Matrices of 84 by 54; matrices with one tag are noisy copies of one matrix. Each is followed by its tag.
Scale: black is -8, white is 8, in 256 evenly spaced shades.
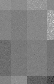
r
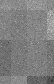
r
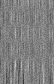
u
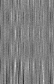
u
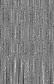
u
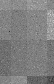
r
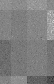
r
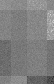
r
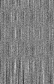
u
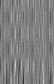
u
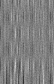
u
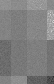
r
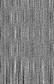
u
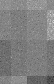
r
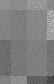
r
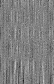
u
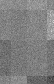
r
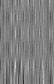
u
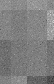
r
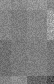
r
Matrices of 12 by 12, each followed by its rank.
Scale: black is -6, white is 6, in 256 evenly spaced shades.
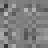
two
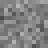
full rank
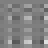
one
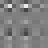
one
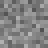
full rank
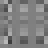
one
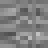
two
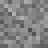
full rank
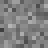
full rank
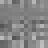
two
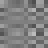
one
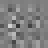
two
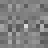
two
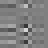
one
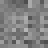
two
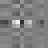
one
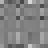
two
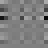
one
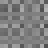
one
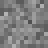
full rank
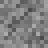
full rank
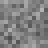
full rank
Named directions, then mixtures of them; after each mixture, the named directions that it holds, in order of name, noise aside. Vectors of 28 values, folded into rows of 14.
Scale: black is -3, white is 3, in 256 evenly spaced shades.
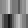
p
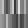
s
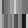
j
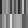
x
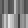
p, s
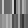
s, x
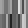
j, x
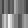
p, s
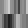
p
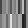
j, x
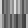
j, x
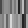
j, x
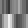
p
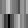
p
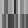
p, s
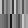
s, x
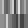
s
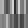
s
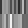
x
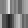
p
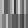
s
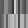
p, s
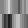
p
